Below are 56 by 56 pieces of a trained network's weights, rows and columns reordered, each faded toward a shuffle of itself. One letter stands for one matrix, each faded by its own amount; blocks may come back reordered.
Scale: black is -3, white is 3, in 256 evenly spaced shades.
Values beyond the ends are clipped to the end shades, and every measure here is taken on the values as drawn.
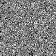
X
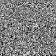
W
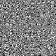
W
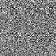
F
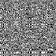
F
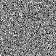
X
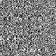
W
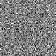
W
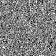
X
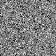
X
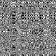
F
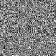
W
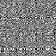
F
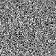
W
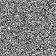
X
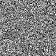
X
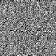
F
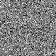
X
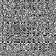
F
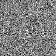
X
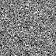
X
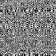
F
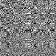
F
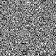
F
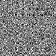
W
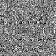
W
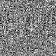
W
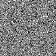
X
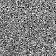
X
